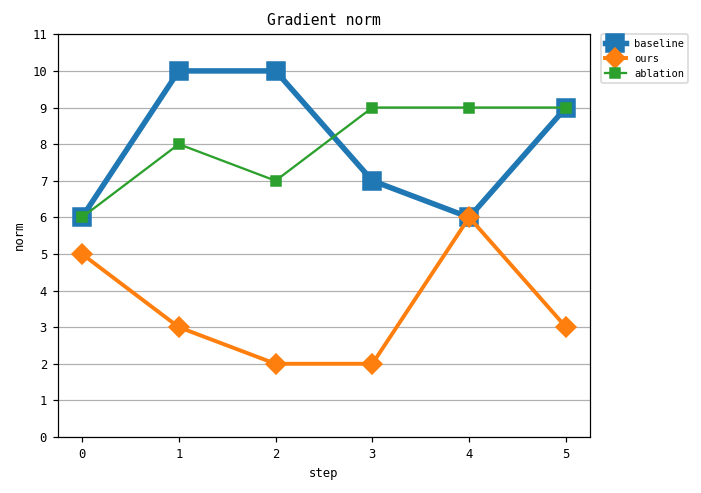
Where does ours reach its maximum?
4
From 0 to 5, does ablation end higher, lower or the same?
higher
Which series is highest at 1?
baseline
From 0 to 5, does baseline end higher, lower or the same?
higher
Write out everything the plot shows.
Title: Gradient norm
x-axis: step, ticks 0 1 2 3 4 5
y-axis: norm, ticks 0 1 2 3 4 5 6 7 8 9 10 11
Legend: baseline, ours, ablation
Values:
baseline: 6 10 10 7 6 9
ours: 5 3 2 2 6 3
ablation: 6 8 7 9 9 9
